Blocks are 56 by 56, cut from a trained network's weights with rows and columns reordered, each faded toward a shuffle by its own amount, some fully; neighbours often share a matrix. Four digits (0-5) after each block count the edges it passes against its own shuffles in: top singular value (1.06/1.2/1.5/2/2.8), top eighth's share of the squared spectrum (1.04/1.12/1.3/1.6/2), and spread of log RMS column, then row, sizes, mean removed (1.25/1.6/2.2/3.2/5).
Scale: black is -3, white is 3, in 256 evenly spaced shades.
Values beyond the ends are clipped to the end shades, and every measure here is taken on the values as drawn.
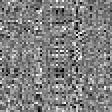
4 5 3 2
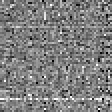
3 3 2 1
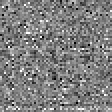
1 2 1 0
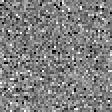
0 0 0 0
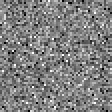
0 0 0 0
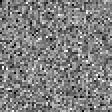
0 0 0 0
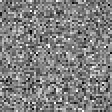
3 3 0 1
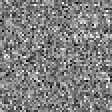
2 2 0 0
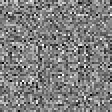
3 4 1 2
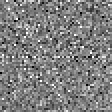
1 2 0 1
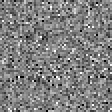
2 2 0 1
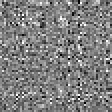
3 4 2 2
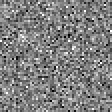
0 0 0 0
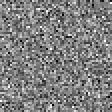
0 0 0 0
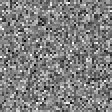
0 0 0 0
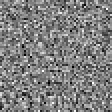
3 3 1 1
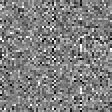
3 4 2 1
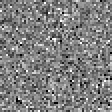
2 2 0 1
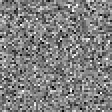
0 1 0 0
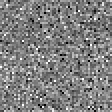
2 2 1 0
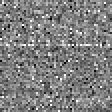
2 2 1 1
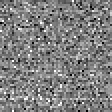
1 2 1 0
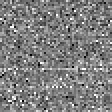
1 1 0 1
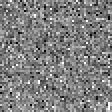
1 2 1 0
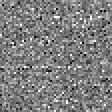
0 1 0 1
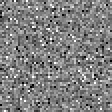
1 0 0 0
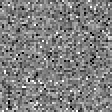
1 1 0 0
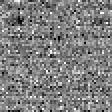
3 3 2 1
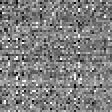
3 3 3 1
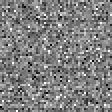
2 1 1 0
